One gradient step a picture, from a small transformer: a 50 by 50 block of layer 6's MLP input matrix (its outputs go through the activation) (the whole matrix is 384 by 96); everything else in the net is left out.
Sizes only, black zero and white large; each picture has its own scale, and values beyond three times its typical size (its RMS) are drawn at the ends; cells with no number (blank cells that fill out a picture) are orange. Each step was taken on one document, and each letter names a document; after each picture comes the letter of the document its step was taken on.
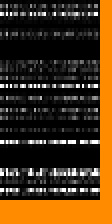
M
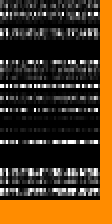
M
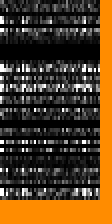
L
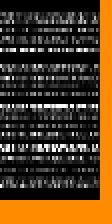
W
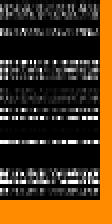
M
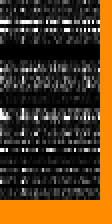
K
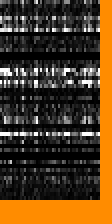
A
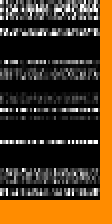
M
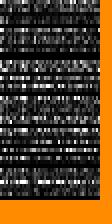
L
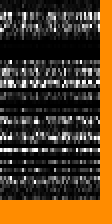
A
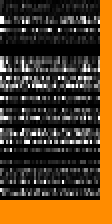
K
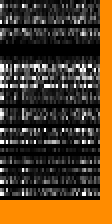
K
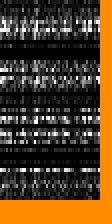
A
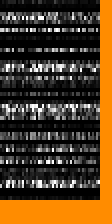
W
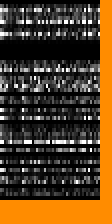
K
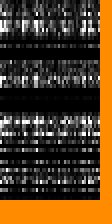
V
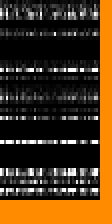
M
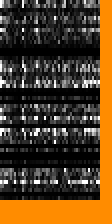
A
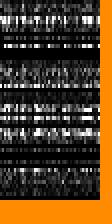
A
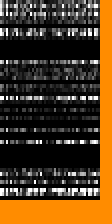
M
